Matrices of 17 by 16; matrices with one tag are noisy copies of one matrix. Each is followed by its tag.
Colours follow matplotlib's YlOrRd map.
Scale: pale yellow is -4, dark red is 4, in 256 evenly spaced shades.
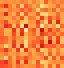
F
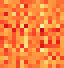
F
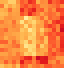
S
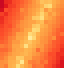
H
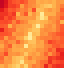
H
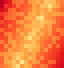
H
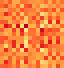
F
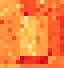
S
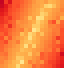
H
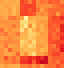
S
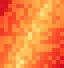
H
